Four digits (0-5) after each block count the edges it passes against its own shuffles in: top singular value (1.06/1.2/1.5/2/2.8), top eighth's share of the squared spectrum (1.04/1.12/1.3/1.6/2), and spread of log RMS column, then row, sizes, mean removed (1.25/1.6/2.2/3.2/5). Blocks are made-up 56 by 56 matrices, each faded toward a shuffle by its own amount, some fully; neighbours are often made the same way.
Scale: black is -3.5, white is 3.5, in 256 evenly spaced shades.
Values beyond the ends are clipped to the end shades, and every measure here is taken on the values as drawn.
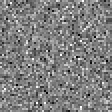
0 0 0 0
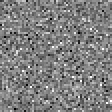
1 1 0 0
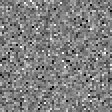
0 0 0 0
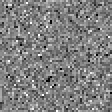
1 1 0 0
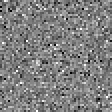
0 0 0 0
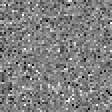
3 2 0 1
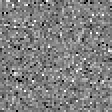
2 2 0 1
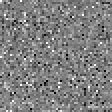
0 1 0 0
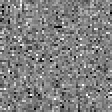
3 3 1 1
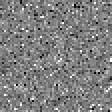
1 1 0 0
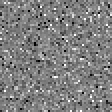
0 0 0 0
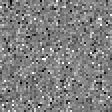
1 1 0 0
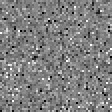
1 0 0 0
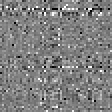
4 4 2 3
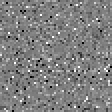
3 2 0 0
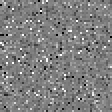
1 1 0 0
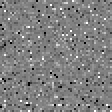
2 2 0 0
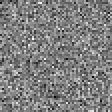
3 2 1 0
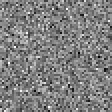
2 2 0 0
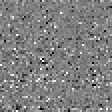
1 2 1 2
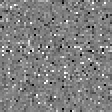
1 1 0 1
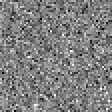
2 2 0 0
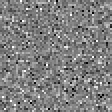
1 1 0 0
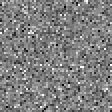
0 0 0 0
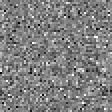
2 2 0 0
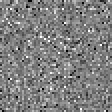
3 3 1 1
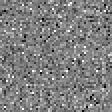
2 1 0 0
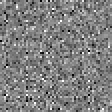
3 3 2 1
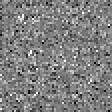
3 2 1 0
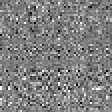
4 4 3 3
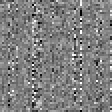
2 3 4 0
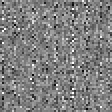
2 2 3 0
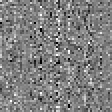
2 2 3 0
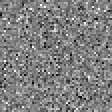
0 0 1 0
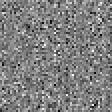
1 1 2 0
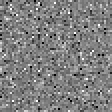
1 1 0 0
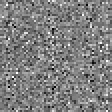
1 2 2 0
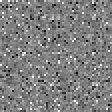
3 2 1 0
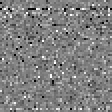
2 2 0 2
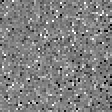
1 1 1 0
